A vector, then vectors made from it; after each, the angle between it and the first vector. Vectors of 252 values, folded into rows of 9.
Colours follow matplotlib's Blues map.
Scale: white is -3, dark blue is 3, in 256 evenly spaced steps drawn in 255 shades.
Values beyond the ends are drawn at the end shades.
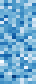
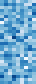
nearly parallel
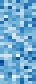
nearly opposite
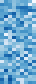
partly aligned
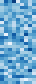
partly aligned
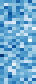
orthogonal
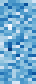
orthogonal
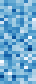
nearly parallel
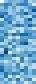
orthogonal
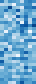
partly opposed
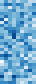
nearly parallel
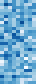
nearly parallel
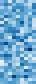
nearly parallel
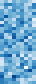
nearly parallel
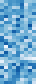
partly aligned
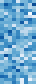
partly aligned
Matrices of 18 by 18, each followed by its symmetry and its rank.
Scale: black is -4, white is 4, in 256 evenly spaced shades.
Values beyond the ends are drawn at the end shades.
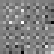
symmetric, rank two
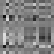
neither, rank two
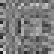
neither, rank three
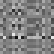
neither, rank two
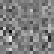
neither, rank three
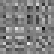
antisymmetric, rank two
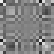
symmetric, rank two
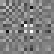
symmetric, rank two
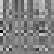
neither, rank two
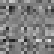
neither, rank three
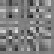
antisymmetric, rank two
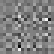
antisymmetric, rank two
